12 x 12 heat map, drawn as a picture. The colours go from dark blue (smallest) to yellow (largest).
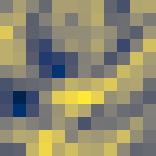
No single row or column stands out from its neighbours. The top middle is the calmest part. The ninth with the lowest average is the middle left. Concentric rings centre on the top middle.
